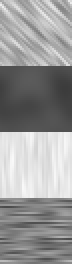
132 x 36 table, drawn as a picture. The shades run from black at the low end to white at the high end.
The table splits into 4 rows of 1 panel. Panel 1,1: high, slanting down to the right. Panel 2,1: low, smooth, faint in contrast. Panel 3,1: very high, streaked downward, faint in contrast. Panel 4,1: middling, streaked across.
